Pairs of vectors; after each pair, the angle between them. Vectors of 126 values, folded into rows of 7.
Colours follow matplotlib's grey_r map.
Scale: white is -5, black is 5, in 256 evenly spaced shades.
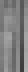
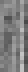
nearly opposite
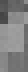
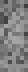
partly aligned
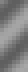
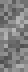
partly aligned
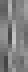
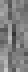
nearly opposite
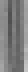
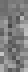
partly aligned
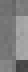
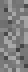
orthogonal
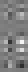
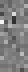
orthogonal
